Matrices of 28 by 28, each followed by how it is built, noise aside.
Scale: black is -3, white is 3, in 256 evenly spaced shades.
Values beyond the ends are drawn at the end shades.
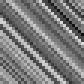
Toeplitz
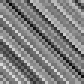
Toeplitz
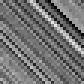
Toeplitz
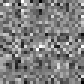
low rank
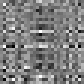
low rank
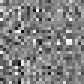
low rank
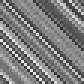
Toeplitz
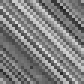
Toeplitz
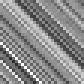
Toeplitz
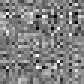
low rank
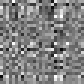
low rank
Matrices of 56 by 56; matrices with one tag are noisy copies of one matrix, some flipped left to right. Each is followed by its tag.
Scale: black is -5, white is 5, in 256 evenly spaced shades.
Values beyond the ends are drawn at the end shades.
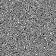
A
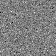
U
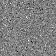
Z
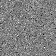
A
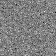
U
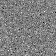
U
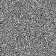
A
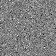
A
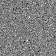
Z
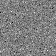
U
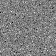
U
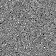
A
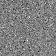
Z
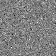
A
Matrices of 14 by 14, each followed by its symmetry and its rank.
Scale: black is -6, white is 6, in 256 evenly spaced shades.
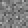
symmetric, full rank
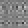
neither, rank two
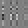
neither, rank one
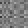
neither, rank two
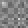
symmetric, rank two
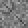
symmetric, full rank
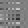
neither, rank one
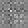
symmetric, rank two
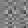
neither, rank two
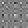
symmetric, rank two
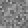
symmetric, full rank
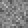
symmetric, full rank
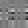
neither, rank one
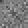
symmetric, full rank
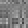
neither, rank two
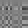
neither, rank one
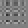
neither, rank one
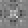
symmetric, rank two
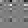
neither, rank one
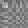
symmetric, rank two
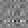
neither, rank two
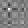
symmetric, rank two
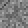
symmetric, full rank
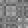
symmetric, rank two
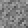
symmetric, full rank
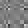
symmetric, rank two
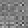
neither, rank two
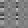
neither, rank one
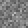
symmetric, full rank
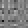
neither, rank two
